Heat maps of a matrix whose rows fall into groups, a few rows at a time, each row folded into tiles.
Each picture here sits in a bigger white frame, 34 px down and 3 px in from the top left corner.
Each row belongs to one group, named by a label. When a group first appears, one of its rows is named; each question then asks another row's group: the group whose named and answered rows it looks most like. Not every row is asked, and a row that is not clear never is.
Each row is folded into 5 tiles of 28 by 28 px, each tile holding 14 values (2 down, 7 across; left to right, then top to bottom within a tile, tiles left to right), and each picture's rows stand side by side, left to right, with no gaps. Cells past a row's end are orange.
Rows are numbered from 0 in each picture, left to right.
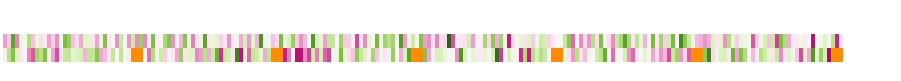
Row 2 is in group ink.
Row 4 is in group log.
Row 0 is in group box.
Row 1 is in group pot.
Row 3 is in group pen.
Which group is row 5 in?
pen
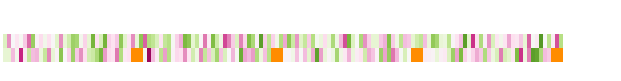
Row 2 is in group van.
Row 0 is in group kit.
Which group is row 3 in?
pot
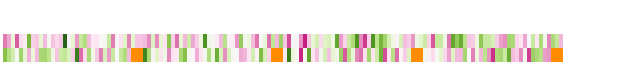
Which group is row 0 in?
pen
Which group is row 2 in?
kit
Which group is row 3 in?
log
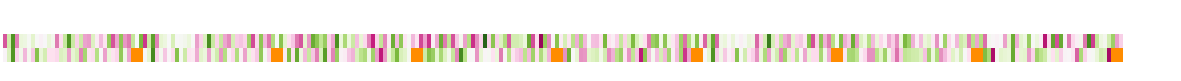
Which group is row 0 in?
van
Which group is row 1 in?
van
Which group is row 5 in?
van
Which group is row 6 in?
box
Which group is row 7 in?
pen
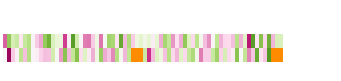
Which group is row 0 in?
pot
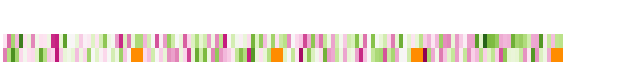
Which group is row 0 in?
box
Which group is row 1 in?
ink
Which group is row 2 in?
kit
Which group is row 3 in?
kit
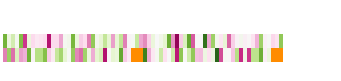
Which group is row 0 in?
kit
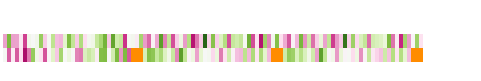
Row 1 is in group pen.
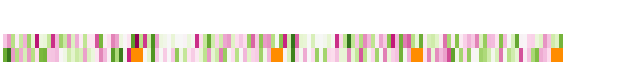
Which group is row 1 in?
van
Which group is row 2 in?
van
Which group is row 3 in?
ink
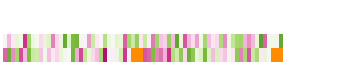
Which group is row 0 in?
kit
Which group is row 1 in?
ink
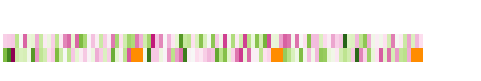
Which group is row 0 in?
pen
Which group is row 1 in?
log
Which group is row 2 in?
pen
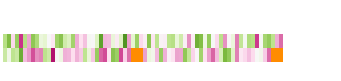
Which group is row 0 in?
log
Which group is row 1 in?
log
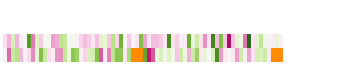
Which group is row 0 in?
box
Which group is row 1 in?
pen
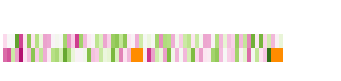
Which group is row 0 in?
ink
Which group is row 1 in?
pot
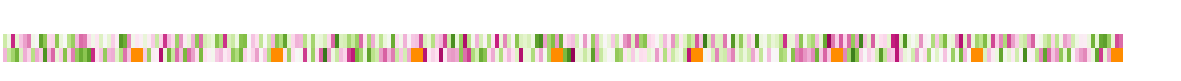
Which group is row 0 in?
log
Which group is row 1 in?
kit
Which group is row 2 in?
log
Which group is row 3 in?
ink
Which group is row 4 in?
pen
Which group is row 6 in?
box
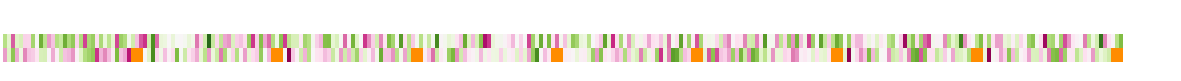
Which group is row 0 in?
log
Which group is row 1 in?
van
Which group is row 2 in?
pot
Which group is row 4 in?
pot
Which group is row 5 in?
ink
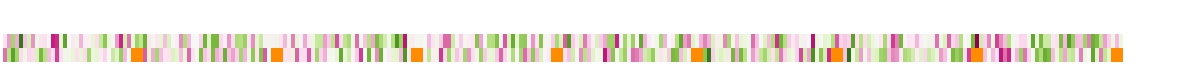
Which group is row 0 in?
box
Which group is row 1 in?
kit
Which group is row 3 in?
kit
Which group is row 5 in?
pen
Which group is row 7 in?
ink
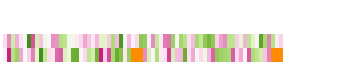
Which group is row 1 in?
log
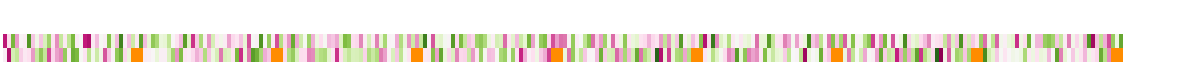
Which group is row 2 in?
box
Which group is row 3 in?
log
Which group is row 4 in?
pot
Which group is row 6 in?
pot
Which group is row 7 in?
van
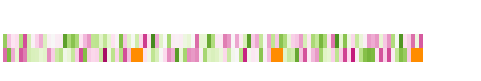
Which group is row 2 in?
log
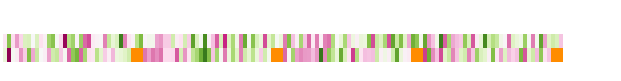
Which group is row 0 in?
van
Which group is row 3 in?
kit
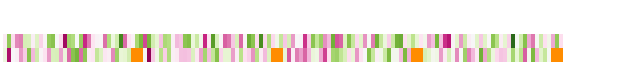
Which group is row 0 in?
van
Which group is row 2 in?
ink
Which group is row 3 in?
kit
